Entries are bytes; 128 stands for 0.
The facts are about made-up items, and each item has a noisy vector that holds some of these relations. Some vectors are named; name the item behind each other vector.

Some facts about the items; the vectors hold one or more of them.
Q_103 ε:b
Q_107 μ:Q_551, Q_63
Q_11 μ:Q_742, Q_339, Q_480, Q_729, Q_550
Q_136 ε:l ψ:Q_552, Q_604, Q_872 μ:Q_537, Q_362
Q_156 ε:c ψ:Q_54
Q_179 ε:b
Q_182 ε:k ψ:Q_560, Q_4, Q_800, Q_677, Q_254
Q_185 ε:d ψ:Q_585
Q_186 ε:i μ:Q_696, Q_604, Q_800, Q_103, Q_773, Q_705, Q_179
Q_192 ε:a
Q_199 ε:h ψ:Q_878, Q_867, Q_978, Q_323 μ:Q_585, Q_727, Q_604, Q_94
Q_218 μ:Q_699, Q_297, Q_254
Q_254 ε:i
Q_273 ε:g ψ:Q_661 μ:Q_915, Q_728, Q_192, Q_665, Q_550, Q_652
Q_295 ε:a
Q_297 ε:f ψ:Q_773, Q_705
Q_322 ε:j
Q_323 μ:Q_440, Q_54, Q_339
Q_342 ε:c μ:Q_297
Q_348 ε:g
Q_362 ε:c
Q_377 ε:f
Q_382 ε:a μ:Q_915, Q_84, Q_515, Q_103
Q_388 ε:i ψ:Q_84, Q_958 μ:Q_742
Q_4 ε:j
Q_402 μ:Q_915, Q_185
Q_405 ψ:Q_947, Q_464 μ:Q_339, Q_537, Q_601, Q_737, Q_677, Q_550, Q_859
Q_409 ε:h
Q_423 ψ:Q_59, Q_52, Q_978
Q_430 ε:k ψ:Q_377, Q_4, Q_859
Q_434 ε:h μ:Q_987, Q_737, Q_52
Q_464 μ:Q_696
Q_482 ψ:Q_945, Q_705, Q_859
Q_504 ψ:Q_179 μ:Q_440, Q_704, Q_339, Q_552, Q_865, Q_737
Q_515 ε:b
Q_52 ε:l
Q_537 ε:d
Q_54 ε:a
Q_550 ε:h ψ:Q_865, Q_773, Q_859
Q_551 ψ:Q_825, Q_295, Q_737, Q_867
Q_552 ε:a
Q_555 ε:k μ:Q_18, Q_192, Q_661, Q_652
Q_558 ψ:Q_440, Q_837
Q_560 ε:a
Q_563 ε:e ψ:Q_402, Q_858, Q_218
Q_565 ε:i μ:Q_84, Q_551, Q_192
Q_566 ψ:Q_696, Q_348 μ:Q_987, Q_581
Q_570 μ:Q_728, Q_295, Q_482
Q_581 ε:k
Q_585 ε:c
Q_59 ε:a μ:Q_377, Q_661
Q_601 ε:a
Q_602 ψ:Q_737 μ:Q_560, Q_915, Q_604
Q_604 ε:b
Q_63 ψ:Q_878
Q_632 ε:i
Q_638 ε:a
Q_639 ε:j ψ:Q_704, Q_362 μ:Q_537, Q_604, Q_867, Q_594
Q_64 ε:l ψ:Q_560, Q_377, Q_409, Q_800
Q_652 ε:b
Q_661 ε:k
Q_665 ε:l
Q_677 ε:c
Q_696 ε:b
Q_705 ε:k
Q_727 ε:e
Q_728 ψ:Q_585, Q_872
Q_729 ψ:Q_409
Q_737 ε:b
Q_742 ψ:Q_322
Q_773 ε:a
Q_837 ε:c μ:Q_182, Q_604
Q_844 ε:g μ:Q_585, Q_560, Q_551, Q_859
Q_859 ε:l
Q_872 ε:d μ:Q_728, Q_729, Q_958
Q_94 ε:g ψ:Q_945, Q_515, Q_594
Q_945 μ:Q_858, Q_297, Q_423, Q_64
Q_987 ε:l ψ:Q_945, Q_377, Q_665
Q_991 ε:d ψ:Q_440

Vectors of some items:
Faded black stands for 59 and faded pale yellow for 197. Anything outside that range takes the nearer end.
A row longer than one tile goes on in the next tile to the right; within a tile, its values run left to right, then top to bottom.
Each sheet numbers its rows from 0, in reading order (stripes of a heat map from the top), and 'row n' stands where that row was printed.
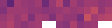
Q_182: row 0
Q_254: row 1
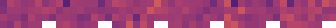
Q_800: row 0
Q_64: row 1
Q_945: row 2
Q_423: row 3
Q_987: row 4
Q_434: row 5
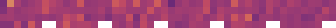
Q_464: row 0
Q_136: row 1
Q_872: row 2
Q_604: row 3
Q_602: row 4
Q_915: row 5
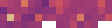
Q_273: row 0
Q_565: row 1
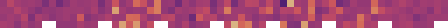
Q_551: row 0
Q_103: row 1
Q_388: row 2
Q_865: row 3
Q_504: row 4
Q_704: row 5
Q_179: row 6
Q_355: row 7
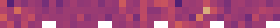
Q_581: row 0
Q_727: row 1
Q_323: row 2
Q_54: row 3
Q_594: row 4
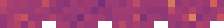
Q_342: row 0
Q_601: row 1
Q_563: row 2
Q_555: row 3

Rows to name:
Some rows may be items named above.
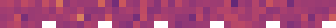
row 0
Q_11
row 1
Q_555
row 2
Q_440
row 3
Q_858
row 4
Q_434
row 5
Q_652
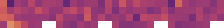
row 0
Q_566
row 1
Q_52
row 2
Q_295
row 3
Q_867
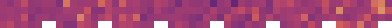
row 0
Q_563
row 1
Q_322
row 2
Q_602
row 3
Q_94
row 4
Q_52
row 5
Q_382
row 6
Q_84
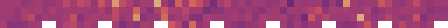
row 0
Q_585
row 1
Q_11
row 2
Q_59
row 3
Q_742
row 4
Q_192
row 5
Q_677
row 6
Q_837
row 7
Q_563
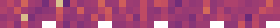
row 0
Q_991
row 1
Q_377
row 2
Q_323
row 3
Q_515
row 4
Q_945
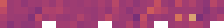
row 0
Q_18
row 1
Q_632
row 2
Q_348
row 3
Q_199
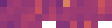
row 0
Q_604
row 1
Q_464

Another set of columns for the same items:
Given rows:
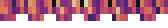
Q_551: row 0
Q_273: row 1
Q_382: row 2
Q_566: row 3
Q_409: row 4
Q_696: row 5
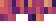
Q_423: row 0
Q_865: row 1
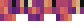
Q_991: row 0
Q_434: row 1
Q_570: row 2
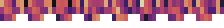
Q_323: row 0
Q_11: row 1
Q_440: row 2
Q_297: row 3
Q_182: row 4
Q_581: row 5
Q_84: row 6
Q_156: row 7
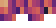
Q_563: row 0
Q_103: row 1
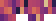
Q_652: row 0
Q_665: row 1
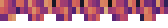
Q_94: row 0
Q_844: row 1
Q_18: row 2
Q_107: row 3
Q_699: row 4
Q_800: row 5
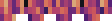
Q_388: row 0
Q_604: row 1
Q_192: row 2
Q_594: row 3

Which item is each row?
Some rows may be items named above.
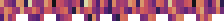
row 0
Q_464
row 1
Q_434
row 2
Q_652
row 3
Q_987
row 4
Q_865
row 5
Q_94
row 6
Q_430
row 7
Q_602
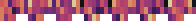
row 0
Q_185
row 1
Q_550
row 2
Q_638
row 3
Q_729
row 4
Q_859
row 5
Q_729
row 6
Q_945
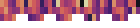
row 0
Q_639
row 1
Q_737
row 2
Q_945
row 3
Q_987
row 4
Q_18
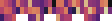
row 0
Q_727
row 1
Q_377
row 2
Q_585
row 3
Q_59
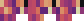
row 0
Q_555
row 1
Q_872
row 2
Q_342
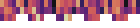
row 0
Q_186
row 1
Q_64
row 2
Q_482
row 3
Q_362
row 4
Q_558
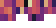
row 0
Q_18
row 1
Q_581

